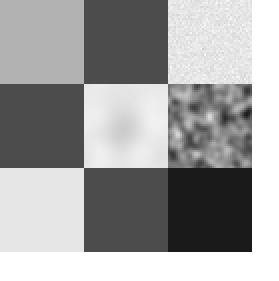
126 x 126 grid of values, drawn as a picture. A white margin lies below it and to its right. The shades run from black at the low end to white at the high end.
The table splits into 3 rows of 3 panels. Panel 1,1: high, flat. Panel 1,2: low, flat. Panel 1,3: very high, fine-grained, faint in contrast. Panel 2,1: low, flat. Panel 2,2: very high, smooth, faint in contrast. Panel 2,3: middling, blotchy, strong in contrast. Panel 3,1: very high, flat. Panel 3,2: low, flat. Panel 3,3: very low, flat.
